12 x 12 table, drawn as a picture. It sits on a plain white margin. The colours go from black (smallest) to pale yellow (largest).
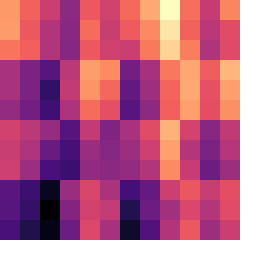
The bottom left is the ninth with the lowest average. Upright stripes repeat 3 times across the table. On average the colour sits 50% of the way up the scale. The top right is the ninth with the highest average. The field climbs toward the top right.
